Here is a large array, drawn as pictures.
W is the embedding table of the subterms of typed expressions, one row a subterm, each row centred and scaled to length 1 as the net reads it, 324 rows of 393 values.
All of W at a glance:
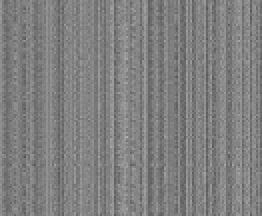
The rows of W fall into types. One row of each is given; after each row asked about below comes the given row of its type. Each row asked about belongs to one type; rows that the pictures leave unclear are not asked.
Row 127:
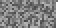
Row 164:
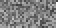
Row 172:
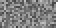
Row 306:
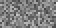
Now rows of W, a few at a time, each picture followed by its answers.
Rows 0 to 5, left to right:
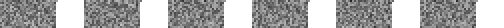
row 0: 306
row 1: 127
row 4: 172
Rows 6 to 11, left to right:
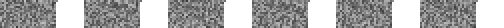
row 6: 172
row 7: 127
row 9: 127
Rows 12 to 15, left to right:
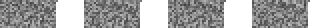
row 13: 127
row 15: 127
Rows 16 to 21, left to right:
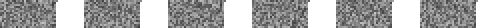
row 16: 172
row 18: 127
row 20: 306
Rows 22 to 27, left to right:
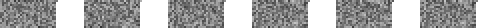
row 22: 164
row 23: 306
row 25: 172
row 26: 172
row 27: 172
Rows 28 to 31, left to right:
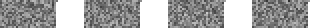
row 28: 127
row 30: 306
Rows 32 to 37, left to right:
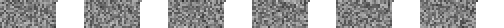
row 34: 172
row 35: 172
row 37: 164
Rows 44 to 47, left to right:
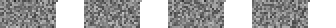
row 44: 172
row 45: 306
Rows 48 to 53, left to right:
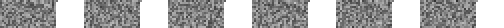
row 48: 127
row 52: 172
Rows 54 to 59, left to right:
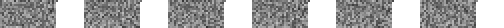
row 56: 164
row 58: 164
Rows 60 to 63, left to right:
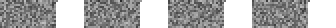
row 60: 172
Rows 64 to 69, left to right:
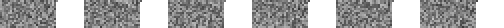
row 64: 164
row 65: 172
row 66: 127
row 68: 127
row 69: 164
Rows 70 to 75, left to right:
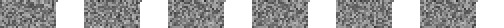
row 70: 127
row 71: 172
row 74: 164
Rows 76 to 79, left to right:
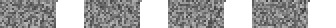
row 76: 127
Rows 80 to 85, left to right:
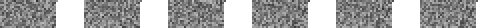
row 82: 172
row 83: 164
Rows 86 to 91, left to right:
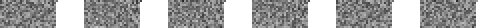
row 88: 172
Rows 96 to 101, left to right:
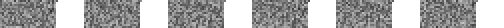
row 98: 127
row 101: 172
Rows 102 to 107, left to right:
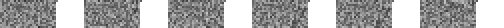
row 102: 164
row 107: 172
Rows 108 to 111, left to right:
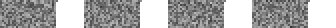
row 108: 127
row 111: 164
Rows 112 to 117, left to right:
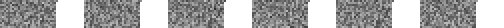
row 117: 306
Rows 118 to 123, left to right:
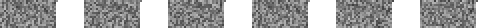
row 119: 127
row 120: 127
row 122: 164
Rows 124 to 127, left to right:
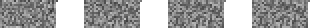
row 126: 127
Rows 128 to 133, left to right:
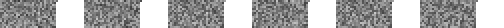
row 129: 164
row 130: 306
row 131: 172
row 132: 306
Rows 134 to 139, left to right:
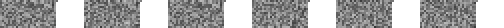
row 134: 127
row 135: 172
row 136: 127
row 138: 164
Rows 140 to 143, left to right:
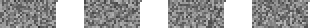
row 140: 164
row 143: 306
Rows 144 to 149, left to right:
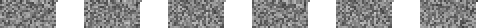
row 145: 172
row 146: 306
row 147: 127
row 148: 306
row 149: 164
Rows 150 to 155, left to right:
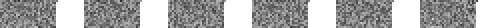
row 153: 164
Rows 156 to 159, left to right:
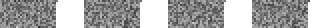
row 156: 164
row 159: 164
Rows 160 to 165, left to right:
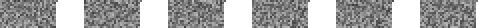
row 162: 172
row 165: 127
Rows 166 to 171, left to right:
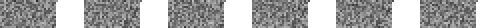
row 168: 172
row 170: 164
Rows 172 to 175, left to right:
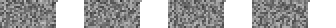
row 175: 127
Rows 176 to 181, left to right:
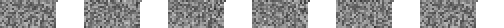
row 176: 127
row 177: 172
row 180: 164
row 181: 127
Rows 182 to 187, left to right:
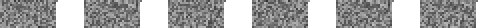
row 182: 164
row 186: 127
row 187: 127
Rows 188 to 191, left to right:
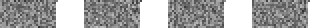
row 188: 164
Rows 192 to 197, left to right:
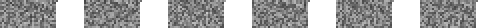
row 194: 306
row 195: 127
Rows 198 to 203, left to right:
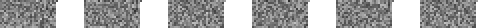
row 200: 306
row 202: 127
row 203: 306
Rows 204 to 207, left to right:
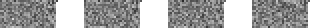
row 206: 172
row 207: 172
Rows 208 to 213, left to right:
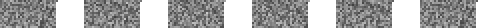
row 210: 306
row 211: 306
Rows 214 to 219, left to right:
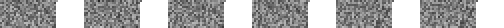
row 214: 306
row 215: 172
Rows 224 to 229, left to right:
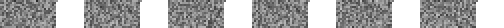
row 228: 172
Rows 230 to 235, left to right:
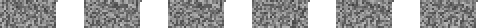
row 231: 127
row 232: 127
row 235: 127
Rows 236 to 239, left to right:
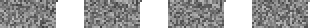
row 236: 164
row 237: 172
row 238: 127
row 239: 306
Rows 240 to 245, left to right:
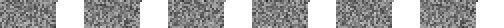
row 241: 164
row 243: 172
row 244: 306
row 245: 164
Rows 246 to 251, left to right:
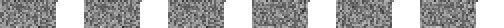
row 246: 164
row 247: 164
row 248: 164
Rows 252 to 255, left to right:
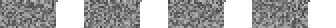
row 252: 127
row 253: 172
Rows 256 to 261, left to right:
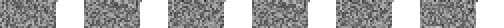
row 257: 127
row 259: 127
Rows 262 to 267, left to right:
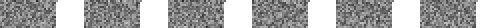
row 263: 172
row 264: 172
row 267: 306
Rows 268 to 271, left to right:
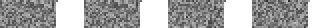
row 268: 127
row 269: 127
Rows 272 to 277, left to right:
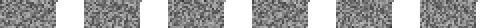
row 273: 127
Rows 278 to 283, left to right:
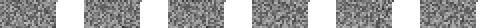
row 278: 306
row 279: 164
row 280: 164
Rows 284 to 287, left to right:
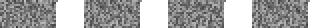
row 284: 172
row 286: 127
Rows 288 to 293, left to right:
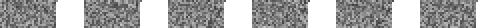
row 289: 127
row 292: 164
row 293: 127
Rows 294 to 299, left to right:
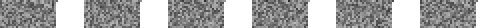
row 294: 127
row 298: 164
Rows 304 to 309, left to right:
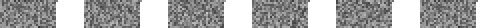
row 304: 164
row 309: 164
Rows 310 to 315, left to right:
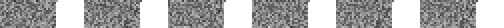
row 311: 164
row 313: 164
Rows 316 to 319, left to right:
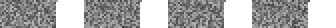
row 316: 306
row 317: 164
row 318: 127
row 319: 164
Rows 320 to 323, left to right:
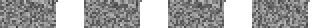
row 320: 172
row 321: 127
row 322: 127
